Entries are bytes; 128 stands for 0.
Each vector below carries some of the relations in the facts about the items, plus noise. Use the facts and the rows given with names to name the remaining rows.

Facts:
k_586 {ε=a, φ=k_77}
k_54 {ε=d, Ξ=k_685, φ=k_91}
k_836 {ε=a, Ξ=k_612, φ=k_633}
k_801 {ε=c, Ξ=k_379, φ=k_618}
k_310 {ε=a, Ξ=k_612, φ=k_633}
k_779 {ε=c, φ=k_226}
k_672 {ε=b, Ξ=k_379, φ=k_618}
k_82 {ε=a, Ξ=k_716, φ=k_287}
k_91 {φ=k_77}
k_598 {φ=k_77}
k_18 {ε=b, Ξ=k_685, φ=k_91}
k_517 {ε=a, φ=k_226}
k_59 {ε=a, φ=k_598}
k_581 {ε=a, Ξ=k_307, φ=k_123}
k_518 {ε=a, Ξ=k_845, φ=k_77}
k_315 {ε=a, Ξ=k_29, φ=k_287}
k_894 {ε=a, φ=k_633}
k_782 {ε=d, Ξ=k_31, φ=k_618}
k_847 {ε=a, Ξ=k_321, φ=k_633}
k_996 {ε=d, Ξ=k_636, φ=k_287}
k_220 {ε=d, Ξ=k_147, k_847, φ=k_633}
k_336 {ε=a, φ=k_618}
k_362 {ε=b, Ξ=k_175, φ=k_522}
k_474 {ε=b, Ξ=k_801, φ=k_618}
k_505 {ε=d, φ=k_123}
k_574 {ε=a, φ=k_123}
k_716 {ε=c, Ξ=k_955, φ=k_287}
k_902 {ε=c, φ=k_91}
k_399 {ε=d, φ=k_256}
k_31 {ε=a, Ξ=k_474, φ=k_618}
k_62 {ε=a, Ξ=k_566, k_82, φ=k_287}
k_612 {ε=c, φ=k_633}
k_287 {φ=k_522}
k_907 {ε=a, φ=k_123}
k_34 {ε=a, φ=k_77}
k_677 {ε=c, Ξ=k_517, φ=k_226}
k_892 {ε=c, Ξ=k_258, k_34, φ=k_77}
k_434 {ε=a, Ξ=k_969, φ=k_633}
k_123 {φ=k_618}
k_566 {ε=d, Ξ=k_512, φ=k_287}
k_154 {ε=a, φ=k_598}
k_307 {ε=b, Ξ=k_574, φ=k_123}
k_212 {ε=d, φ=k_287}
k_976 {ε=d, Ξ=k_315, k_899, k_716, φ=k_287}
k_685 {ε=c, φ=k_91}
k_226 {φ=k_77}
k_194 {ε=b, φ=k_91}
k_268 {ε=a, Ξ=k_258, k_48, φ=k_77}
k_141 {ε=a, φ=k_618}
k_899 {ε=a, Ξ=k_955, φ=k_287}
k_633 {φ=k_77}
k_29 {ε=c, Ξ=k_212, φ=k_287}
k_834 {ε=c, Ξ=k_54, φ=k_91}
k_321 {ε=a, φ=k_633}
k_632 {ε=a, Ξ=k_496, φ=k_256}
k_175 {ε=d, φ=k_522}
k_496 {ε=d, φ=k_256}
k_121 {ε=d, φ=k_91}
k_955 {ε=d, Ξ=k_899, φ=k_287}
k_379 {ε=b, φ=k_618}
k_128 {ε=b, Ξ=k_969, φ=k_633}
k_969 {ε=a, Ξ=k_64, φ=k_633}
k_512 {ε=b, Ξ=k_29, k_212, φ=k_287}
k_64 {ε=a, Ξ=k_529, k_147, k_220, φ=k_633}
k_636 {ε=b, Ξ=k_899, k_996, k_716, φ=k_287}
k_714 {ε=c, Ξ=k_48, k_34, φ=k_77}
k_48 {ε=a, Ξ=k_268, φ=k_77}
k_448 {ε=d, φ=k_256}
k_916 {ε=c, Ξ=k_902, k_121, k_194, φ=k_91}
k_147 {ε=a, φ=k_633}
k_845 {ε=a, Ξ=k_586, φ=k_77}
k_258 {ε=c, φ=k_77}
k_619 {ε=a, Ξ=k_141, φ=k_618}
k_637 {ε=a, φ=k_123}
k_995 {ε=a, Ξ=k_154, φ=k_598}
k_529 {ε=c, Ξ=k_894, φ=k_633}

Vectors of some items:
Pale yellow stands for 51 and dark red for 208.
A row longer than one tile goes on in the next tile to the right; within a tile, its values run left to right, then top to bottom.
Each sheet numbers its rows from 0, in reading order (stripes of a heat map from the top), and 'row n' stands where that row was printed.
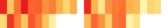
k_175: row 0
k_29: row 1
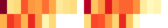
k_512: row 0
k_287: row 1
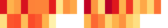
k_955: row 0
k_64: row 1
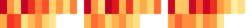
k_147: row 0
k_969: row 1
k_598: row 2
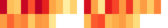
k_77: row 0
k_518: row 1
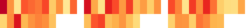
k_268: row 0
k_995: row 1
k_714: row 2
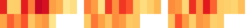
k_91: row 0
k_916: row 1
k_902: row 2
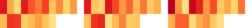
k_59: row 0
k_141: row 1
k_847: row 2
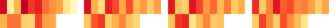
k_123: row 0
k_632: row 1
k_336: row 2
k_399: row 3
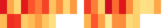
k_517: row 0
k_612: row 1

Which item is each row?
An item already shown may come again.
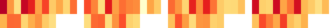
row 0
k_434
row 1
k_716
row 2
k_779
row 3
k_18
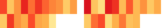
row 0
k_121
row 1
k_31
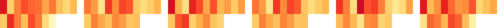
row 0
k_212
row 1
k_834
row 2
k_632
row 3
k_834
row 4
k_529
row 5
k_996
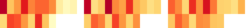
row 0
k_287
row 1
k_474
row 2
k_258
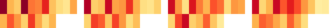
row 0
k_128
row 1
k_362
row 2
k_899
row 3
k_256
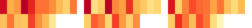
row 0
k_220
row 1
k_474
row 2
k_212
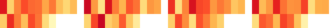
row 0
k_212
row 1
k_899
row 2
k_505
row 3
k_976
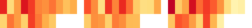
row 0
k_782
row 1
k_892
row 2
k_522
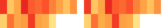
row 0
k_54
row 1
k_54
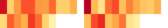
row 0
k_566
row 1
k_315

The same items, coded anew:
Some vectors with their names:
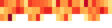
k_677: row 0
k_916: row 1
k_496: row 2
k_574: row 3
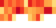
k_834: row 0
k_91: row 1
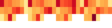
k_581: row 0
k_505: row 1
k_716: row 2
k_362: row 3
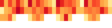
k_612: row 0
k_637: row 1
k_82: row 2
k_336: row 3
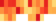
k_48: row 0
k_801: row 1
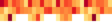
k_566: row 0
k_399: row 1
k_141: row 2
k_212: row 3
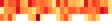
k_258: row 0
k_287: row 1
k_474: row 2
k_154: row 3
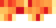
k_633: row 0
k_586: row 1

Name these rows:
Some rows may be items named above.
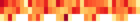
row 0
k_62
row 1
k_258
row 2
k_54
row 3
k_916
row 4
k_632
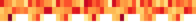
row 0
k_362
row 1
k_633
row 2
k_618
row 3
k_62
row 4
k_54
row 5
k_194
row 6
k_220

